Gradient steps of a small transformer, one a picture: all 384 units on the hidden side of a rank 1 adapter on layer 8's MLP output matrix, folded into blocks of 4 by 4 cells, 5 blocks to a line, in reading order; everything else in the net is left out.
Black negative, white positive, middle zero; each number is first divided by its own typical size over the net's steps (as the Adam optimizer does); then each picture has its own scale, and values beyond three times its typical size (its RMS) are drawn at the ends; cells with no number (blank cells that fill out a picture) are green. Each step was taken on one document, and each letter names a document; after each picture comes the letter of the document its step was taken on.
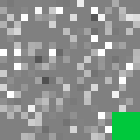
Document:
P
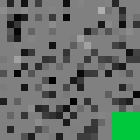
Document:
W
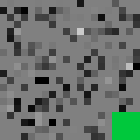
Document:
P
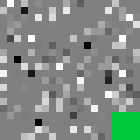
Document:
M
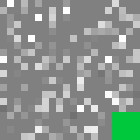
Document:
M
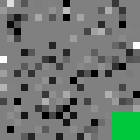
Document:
W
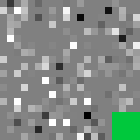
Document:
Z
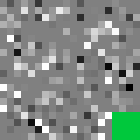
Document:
P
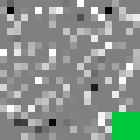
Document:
P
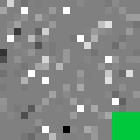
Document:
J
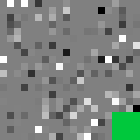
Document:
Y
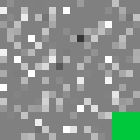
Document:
J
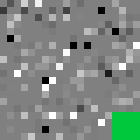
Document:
Y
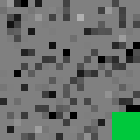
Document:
W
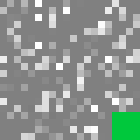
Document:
M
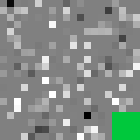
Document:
Z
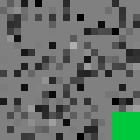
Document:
Z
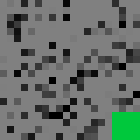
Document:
W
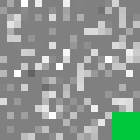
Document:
Y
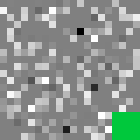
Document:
P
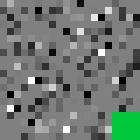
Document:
P
